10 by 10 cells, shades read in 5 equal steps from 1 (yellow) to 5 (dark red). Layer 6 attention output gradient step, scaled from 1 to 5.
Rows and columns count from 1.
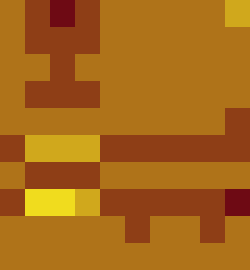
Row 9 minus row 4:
0 -1 -1 -1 0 1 0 0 1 0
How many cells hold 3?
63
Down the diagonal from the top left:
3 4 4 4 3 4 3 4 4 3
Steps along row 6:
down same same up same same same same same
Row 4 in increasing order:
3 3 3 3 3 3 3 4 4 4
